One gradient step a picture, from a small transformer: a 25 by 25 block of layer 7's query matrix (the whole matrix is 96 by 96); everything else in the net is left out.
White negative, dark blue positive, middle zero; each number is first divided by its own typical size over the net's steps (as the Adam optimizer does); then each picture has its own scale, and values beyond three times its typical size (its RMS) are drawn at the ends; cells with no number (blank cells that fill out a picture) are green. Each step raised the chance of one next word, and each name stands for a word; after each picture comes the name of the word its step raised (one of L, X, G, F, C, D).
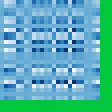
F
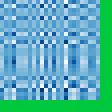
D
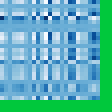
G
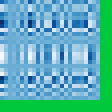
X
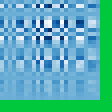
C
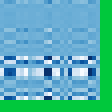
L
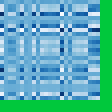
X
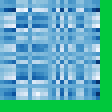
X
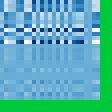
F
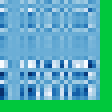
D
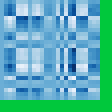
D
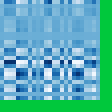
D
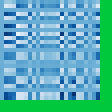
G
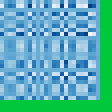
X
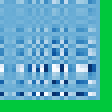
L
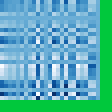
L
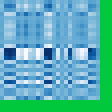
X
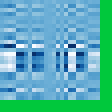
L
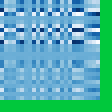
F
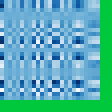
L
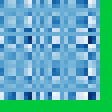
G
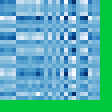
D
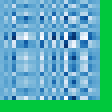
D
